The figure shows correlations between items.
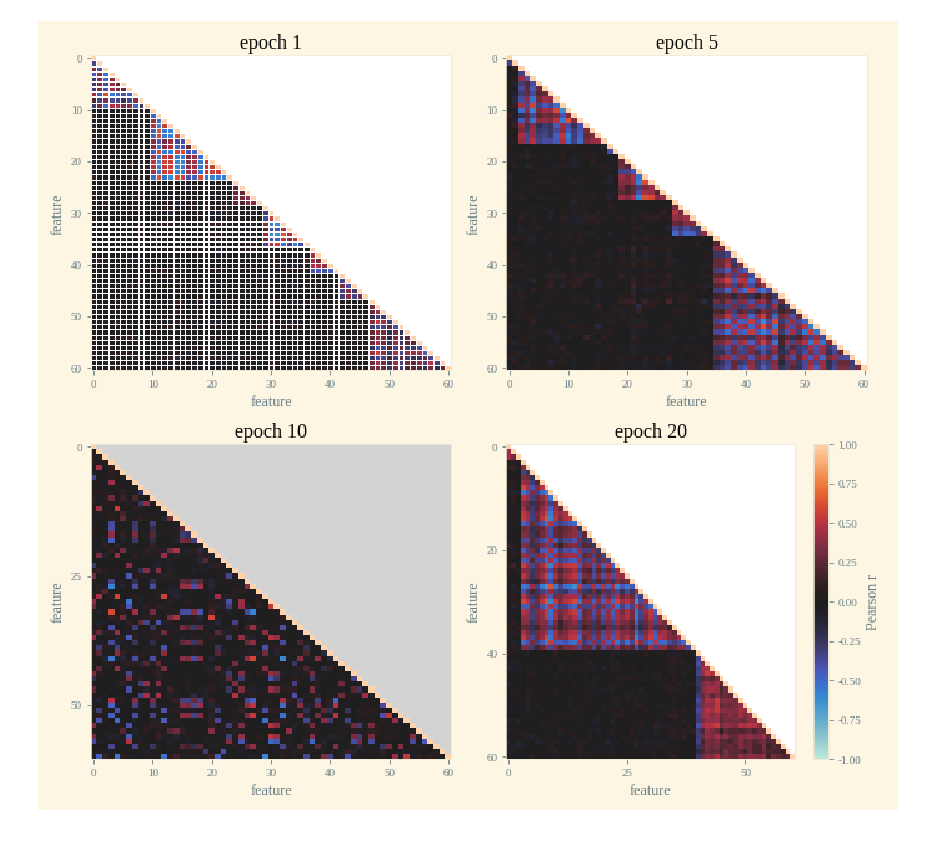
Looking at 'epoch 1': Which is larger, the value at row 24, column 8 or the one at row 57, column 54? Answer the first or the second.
the second
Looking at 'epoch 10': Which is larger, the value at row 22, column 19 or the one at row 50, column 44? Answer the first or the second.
the first
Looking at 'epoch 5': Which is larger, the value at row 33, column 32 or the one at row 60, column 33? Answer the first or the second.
the second
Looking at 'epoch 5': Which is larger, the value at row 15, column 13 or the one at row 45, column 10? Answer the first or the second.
the first
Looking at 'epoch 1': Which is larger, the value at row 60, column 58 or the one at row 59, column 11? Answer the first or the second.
the second
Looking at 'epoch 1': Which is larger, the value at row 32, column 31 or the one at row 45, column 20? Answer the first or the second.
the second
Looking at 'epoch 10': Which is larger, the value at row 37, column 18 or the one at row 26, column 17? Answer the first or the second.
the first
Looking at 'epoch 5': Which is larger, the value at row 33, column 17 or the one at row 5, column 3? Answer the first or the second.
the second
